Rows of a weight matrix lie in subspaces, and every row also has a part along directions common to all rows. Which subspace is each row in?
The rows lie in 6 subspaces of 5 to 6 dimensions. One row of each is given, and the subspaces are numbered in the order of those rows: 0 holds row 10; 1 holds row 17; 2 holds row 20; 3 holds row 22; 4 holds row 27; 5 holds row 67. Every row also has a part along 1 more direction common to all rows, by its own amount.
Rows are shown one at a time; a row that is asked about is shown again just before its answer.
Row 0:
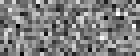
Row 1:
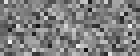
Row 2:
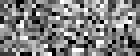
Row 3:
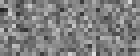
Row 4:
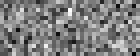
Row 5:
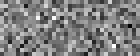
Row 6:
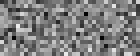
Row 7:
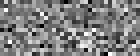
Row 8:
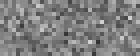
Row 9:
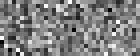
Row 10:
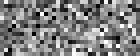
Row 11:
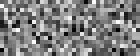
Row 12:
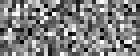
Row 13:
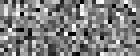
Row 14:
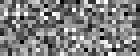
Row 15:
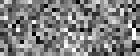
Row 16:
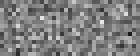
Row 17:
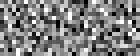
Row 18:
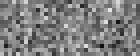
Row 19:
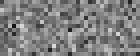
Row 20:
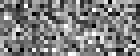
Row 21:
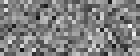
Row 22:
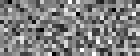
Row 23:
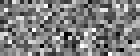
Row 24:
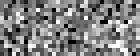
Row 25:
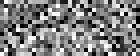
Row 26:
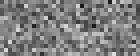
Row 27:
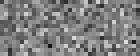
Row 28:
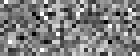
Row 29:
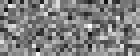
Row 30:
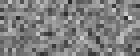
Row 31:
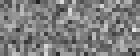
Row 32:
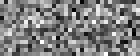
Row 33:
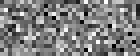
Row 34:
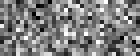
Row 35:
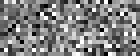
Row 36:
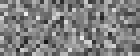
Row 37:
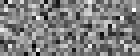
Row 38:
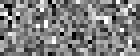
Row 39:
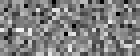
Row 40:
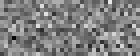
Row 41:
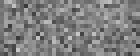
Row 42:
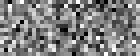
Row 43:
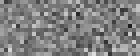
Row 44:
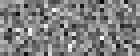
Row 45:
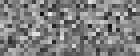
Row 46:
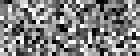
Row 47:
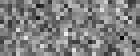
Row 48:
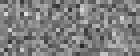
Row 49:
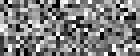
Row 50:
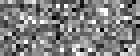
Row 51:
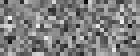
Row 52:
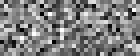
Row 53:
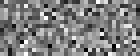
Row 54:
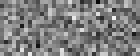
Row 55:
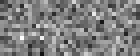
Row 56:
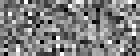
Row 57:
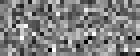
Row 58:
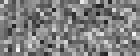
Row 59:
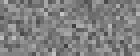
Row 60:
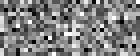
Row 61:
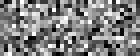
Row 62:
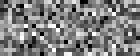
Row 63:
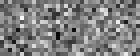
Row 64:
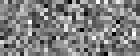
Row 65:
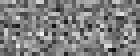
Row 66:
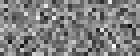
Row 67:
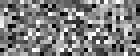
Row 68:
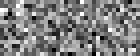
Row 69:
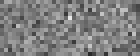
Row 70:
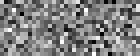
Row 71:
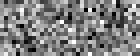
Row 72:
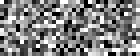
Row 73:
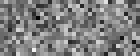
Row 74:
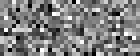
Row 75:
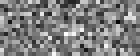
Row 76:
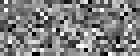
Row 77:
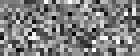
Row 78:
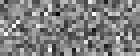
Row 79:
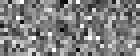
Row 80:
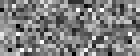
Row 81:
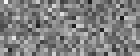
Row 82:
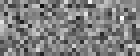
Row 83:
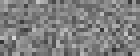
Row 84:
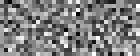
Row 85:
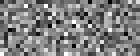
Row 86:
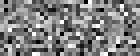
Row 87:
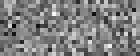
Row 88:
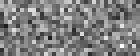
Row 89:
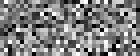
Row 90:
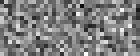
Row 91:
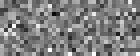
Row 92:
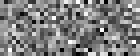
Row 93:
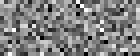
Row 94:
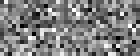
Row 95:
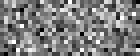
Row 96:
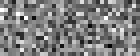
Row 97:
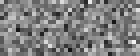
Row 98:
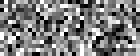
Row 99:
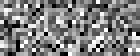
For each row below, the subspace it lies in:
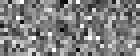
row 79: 3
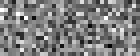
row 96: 2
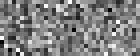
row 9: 0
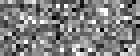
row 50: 0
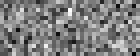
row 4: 0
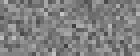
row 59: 5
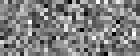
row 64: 0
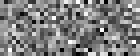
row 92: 0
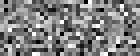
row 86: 1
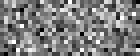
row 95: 3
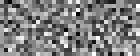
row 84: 3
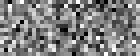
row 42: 3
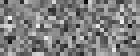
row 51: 1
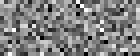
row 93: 2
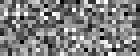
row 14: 4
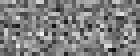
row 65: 5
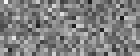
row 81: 5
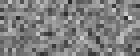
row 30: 3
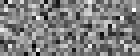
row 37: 5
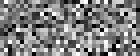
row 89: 1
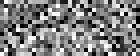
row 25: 0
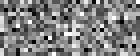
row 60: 1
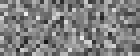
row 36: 4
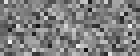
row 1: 1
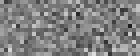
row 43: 3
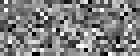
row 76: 1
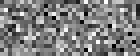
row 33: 5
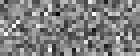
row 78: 2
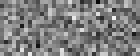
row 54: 0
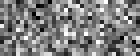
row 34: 3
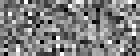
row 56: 0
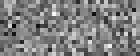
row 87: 2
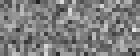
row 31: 0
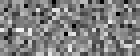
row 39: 4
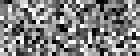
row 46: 3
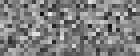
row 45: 5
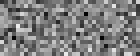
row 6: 5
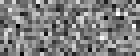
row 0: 5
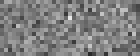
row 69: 3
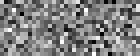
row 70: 3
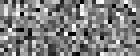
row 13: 4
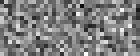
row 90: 2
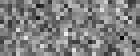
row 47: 3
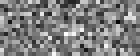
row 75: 1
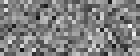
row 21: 4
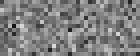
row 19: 2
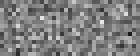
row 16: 1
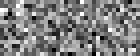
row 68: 2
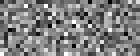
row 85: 5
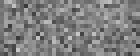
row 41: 3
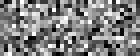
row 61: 0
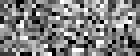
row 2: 3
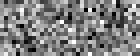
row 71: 3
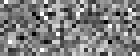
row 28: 5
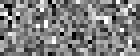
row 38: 2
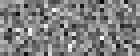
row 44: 4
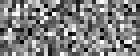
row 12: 4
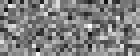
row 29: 5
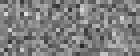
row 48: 4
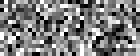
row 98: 1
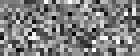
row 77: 1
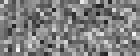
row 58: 0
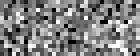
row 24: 0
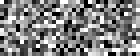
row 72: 4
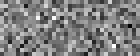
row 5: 4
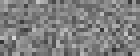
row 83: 5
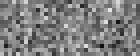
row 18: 0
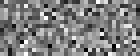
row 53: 4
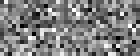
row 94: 0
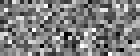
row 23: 1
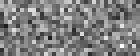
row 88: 1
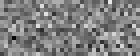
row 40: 5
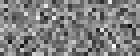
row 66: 4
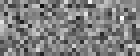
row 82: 5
